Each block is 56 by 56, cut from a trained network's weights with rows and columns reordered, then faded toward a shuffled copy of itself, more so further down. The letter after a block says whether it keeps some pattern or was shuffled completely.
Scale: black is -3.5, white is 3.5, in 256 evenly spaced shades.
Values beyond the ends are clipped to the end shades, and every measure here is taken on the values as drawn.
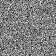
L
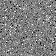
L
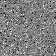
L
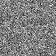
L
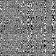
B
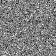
L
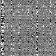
B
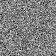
L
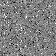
L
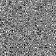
B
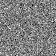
L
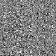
B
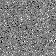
L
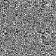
B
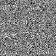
B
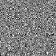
B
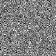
B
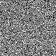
L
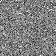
L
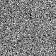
L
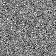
L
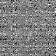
B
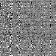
B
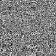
B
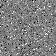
L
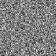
B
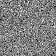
L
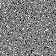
L
